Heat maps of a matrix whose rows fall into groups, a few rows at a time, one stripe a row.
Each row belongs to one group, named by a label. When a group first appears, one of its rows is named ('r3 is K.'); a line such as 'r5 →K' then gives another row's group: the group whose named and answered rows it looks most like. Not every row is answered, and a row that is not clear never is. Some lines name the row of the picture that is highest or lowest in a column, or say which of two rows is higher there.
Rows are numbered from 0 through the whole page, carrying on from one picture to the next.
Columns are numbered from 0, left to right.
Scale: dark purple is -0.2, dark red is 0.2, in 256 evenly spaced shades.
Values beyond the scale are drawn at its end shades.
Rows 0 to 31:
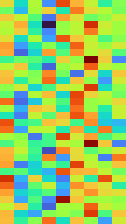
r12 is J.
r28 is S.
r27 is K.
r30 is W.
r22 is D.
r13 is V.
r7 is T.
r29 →J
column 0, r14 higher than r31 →Yes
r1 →V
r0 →S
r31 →D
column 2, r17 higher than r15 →No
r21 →S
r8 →J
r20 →J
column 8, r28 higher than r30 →No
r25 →K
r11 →D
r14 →T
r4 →J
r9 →J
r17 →W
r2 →S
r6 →T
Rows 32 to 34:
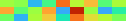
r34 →V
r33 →D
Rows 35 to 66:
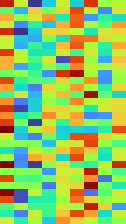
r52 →T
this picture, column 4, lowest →43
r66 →S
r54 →T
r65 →V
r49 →T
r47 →T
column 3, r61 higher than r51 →No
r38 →S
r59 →J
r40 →T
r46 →W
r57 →V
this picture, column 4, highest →45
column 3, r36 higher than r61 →Yes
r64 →J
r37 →D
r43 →D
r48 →J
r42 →W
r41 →S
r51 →D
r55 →J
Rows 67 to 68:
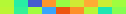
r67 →T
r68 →S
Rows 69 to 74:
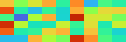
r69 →D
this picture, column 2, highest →74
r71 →V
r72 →W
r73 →W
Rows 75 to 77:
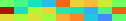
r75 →S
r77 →D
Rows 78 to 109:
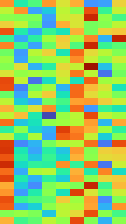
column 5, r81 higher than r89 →Yes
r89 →W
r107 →W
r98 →W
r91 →V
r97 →S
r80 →J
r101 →W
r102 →K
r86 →V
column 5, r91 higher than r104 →Yes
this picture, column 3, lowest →94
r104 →W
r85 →V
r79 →J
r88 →D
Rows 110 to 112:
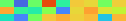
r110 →V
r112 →V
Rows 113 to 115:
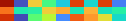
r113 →K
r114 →W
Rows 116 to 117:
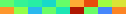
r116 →J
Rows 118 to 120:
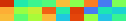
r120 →D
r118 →W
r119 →D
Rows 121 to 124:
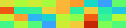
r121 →D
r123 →J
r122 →W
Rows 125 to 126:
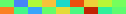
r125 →V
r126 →W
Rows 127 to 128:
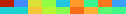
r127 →K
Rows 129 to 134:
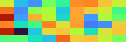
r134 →S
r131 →K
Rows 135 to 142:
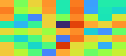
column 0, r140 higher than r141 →No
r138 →V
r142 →S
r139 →D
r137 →T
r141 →S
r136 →D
